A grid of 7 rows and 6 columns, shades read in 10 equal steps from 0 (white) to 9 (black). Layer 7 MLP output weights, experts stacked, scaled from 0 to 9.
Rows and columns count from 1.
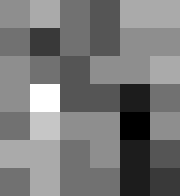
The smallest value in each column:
3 0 4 4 3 3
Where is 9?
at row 5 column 5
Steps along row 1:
down up up down same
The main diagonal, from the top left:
4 7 6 6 9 6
